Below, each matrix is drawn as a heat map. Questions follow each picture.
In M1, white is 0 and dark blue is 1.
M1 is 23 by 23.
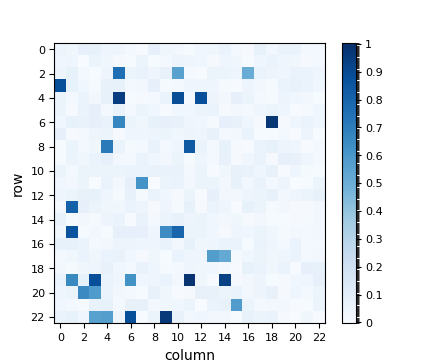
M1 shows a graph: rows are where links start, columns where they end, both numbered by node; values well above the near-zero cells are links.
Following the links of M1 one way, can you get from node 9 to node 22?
no
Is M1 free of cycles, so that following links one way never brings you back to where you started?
yes
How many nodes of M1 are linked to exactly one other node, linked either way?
6
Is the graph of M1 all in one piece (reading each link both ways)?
yes
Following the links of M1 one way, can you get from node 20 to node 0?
yes
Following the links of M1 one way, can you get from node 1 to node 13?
no
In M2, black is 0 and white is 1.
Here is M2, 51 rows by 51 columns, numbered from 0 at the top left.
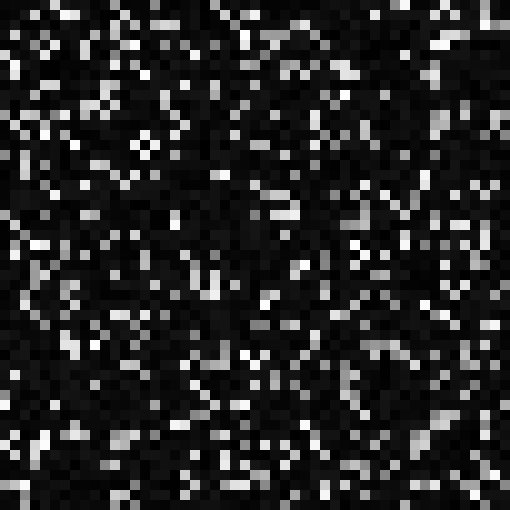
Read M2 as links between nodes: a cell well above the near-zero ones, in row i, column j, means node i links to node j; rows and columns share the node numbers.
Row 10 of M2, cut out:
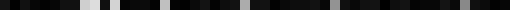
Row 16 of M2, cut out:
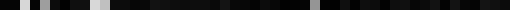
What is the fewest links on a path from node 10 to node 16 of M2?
1
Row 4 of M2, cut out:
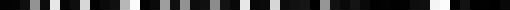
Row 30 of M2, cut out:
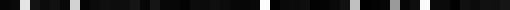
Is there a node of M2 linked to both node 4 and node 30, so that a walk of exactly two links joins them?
no
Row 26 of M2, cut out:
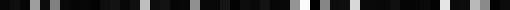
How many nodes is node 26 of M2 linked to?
11
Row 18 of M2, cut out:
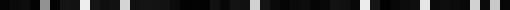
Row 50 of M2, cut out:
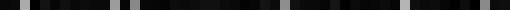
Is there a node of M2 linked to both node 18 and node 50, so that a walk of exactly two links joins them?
no
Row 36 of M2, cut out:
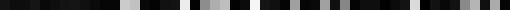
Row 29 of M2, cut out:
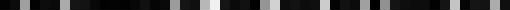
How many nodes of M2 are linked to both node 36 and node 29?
4
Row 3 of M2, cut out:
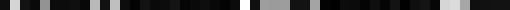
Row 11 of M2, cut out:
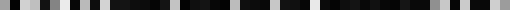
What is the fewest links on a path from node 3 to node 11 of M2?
1
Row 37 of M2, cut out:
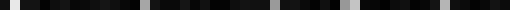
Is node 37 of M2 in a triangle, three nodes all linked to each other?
no
